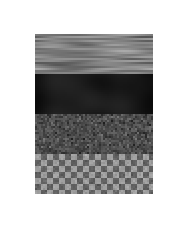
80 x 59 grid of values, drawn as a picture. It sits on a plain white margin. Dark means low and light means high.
The table splits into 4 rows of 1 panel. Panel 1,1: middling, streaked across. Panel 2,1: very low, smooth, faint in contrast. Panel 3,1: low, fine-grained. Panel 4,1: middling, checkered, strong in contrast.
